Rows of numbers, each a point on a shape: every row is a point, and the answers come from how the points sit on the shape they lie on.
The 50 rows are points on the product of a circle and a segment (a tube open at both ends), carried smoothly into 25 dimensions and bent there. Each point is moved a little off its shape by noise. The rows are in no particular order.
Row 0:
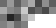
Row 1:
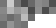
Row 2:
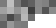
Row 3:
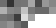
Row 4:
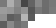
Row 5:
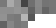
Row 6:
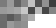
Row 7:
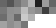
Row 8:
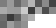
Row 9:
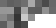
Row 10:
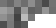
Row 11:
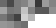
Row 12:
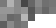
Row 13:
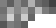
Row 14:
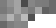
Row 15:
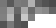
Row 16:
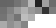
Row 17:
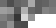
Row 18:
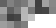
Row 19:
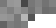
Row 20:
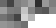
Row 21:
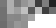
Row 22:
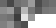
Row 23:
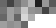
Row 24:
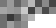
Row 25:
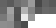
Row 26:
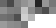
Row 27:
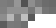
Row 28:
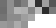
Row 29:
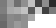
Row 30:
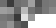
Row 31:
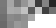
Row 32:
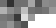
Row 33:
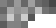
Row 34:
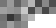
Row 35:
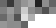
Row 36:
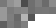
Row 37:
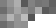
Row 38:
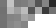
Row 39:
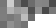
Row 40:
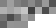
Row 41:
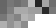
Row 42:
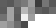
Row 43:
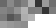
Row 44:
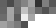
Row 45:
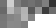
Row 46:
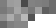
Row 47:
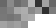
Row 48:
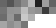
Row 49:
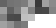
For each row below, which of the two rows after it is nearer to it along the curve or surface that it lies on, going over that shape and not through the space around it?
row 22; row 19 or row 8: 19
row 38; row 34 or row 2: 2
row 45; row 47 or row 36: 36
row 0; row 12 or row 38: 38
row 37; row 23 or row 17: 17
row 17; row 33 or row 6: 33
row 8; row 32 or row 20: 20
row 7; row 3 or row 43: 43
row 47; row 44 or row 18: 18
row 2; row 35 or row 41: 41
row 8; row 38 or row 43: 43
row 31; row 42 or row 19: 19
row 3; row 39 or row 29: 29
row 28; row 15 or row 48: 48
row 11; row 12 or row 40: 40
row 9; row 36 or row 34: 36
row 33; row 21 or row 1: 1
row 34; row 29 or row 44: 29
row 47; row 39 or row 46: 39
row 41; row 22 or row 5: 22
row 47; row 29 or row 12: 29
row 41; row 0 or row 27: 0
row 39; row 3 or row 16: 16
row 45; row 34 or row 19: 19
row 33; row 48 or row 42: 42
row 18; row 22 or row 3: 3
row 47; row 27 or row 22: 22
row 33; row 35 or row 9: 9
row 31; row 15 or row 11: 11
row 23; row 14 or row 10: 10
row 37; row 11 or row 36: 36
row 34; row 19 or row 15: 19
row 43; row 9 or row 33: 9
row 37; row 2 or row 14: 14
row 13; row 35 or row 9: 9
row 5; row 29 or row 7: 29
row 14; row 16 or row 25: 25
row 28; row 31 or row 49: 31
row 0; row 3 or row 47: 47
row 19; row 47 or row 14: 14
